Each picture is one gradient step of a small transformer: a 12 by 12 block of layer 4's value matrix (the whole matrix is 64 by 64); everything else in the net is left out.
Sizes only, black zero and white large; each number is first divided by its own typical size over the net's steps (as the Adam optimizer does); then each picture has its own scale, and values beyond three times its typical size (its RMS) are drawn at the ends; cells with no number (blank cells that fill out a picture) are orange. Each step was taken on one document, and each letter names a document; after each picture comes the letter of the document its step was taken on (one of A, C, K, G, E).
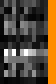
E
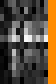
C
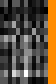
C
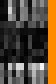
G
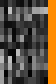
G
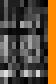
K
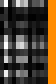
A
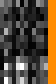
A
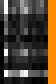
A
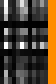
A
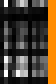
A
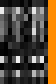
G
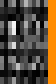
C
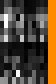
E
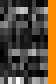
G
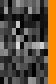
K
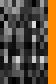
E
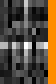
C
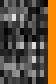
E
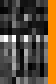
C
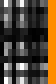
A
